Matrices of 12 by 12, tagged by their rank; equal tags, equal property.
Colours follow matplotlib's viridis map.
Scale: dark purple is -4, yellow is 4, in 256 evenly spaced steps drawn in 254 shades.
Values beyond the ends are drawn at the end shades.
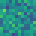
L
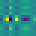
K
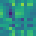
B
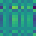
K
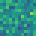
L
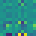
B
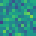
L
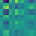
K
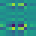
K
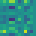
B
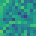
L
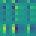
K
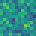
L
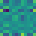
B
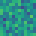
L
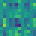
B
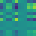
K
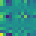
B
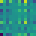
B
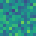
L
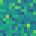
L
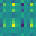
K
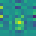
B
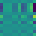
K
